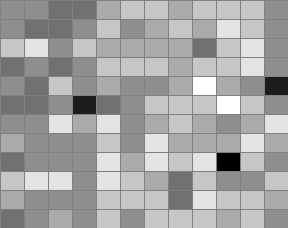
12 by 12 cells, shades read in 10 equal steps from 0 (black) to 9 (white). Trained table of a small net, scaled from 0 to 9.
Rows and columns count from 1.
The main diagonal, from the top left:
5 4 5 5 6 5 6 6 8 5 7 5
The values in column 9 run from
4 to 9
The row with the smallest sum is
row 5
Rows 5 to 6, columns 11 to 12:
5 1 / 7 5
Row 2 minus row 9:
1 -1 -1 0 -1 -1 -2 0 -2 8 0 0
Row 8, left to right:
6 5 5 5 7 5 8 6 6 6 8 6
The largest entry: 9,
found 2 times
